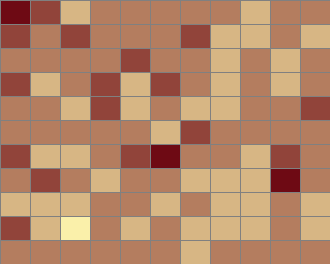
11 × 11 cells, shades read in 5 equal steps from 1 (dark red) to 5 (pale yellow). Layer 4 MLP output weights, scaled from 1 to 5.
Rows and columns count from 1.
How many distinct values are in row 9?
2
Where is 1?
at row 1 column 1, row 7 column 6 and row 8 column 10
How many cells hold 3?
64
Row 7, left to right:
2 4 4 3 2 1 3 3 4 2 3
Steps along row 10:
up up down up down up same same down up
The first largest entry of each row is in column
3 8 8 2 3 6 2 4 1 3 7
